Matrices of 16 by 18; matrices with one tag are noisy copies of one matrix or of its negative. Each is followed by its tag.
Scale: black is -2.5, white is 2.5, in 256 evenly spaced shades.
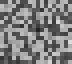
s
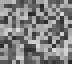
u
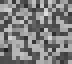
s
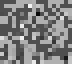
u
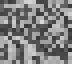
u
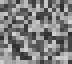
s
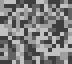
u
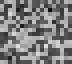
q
